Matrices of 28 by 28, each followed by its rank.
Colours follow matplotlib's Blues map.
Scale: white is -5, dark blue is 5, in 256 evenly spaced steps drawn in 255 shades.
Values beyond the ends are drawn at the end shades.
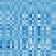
two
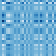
one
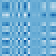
one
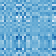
two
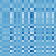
one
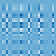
one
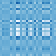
one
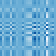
one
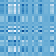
one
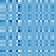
one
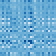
two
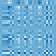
two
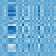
two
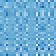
two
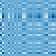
one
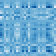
two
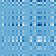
one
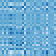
two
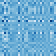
two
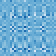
two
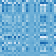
two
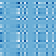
one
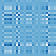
one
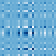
one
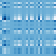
one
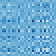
two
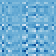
two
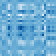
two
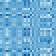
two
